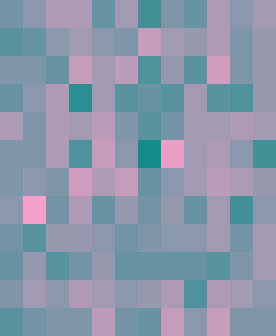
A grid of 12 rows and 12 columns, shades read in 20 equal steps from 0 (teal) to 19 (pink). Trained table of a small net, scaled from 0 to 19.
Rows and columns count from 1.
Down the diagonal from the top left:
8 7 7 2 14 10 7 11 10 6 12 9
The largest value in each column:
13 19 13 16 15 15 15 18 12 16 13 12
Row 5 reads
13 9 13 12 14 9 6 8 12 12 13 12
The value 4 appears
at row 1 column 7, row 6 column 12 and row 8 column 11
